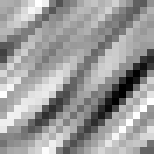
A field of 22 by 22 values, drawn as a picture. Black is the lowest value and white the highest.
Neither half mirrors the other. The grain runs diagonally up to the right. The ninth with the lowest average is the middle right. The top middle is the calmest part.
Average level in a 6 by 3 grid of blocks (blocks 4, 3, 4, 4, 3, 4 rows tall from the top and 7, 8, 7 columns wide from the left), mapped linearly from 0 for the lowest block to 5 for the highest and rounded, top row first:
4 3 2 / 2 2 3 / 3 3 1 / 5 2 0 / 3 0 3 / 3 2 4
